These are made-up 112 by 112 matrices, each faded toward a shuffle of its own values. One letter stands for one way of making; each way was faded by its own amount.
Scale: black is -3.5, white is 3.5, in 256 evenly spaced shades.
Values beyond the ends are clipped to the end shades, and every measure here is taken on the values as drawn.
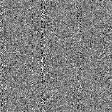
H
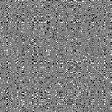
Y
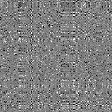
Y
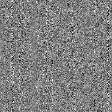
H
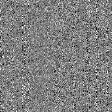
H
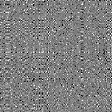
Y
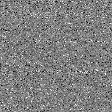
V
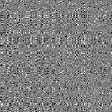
Y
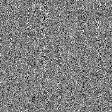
H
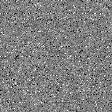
V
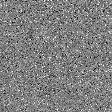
V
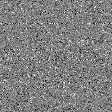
V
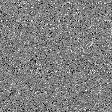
V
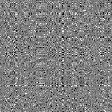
Y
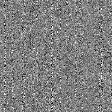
H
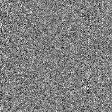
H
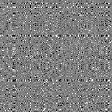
Y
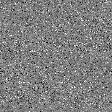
V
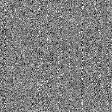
H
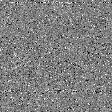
V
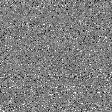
V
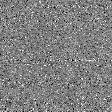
V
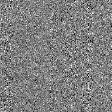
H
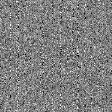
H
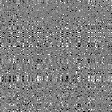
Y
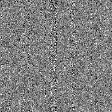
H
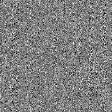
H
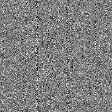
H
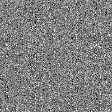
H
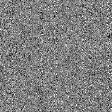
H
